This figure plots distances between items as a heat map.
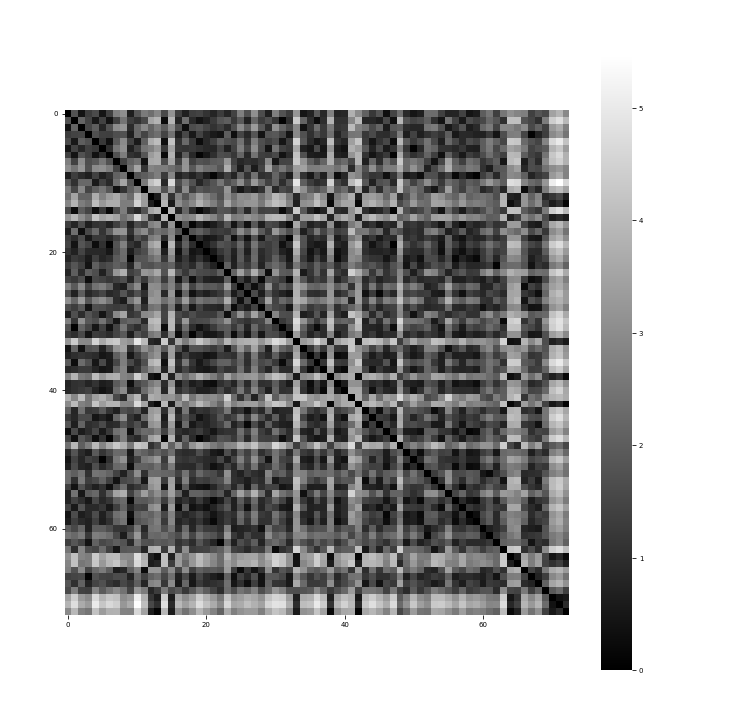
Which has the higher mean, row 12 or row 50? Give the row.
12
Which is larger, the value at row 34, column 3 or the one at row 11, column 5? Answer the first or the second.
the second
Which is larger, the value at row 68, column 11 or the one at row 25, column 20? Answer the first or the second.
the second
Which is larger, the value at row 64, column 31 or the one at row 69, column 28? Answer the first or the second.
the first
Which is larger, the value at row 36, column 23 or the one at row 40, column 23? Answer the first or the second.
the first
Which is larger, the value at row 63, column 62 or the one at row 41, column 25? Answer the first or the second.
the first
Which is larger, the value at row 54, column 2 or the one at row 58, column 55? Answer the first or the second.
the first
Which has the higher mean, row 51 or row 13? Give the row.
13
